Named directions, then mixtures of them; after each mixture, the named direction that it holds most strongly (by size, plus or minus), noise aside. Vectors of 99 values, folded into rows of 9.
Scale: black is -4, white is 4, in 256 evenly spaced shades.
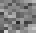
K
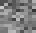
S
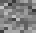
S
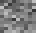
S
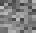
S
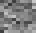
K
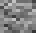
S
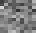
S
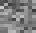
S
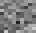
K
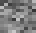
S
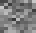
S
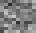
K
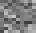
K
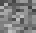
S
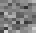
K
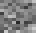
K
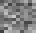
K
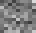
S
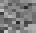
K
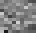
K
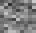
S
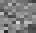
K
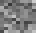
K
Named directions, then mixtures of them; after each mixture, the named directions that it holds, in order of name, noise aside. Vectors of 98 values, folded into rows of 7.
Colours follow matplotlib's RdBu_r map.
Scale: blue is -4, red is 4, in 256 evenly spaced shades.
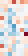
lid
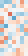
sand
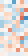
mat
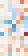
lid, mat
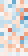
mat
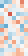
sand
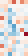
lid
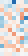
lid, mat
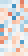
mat, sand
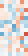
lid, mat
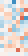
mat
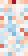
lid, mat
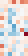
lid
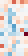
lid
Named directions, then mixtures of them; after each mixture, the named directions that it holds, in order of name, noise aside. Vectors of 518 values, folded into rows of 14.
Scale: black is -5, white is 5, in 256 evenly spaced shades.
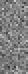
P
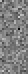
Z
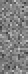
P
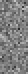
P, Z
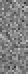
P, Z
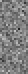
P, Z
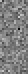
Z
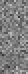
P, Z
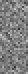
P, Z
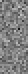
P, Z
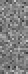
P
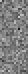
Z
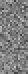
P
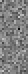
Z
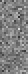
P, Z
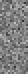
P, Z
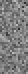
P, Z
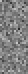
P, Z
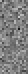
Z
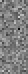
Z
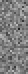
P, Z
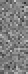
P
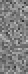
P, Z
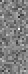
Z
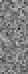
P, Z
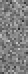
P, Z
